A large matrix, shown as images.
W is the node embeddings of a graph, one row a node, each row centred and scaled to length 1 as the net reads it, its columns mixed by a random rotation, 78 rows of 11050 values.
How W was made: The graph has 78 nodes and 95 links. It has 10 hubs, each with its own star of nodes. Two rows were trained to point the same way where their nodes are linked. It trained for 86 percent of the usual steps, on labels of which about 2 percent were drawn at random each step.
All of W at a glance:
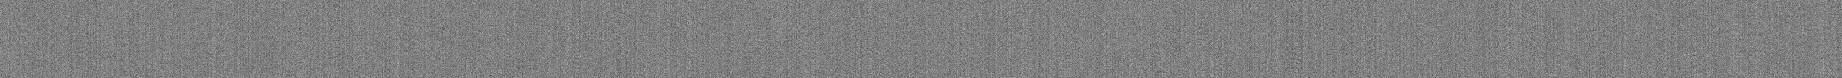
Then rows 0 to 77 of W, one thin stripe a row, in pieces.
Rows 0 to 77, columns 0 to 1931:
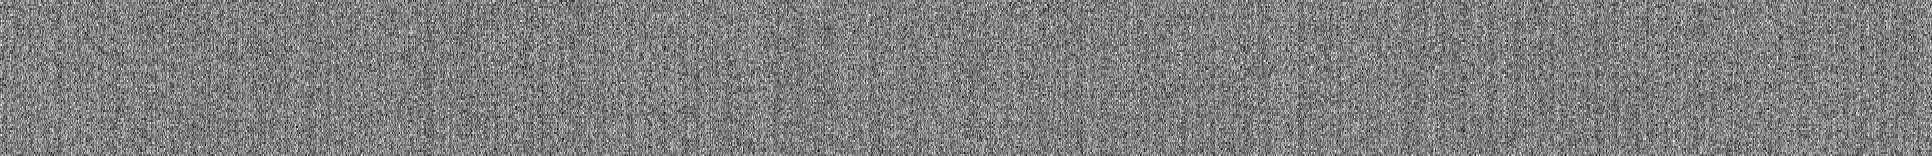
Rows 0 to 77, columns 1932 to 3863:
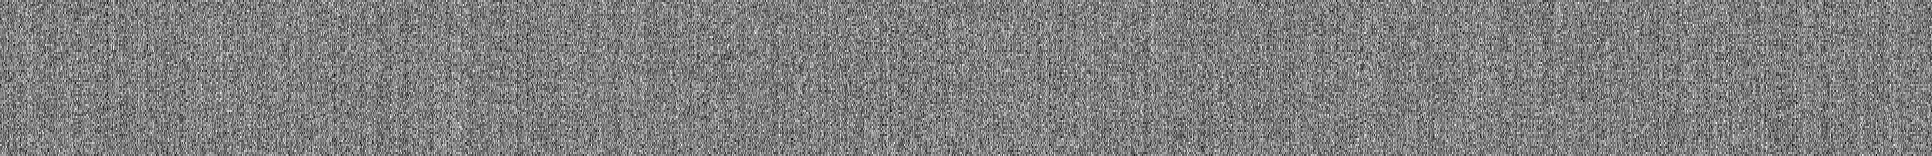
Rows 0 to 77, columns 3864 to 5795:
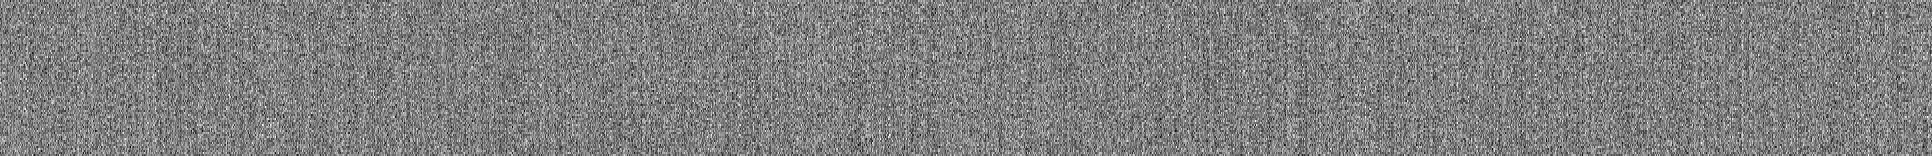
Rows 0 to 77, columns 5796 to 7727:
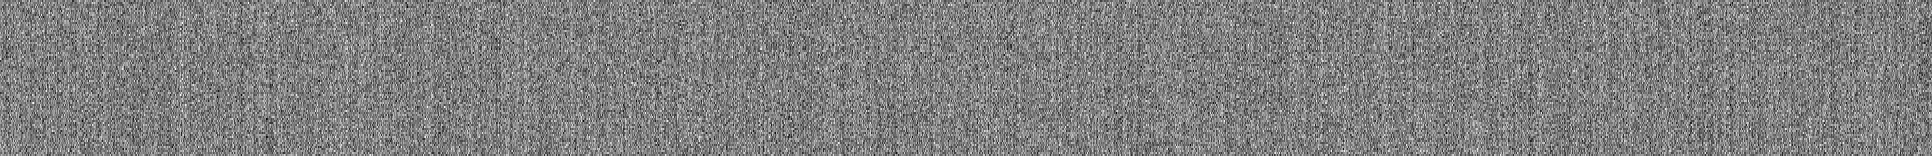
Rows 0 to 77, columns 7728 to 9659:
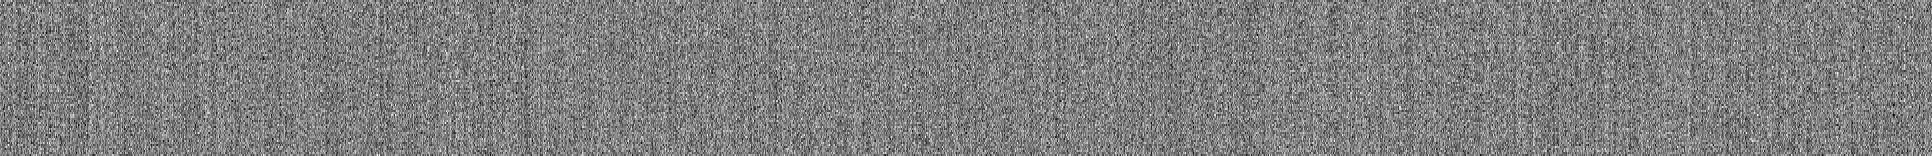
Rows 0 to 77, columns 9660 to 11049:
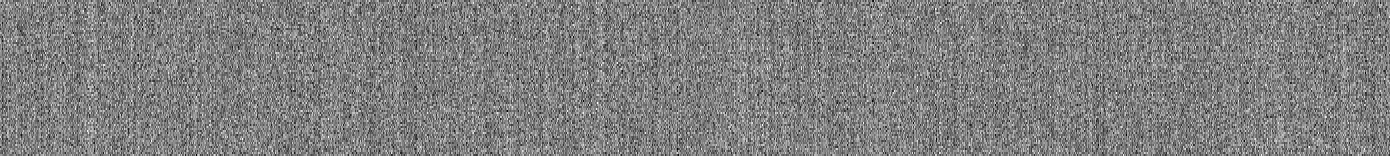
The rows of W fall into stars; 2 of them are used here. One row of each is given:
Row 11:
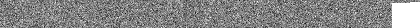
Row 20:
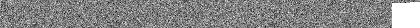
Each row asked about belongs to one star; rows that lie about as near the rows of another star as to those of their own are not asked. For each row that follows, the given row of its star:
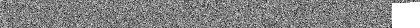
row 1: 20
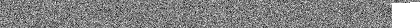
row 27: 11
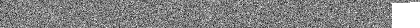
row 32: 11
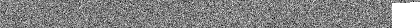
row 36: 20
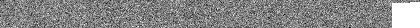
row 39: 11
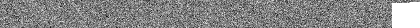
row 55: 11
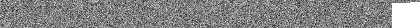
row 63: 20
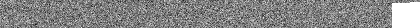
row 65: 20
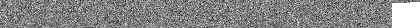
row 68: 20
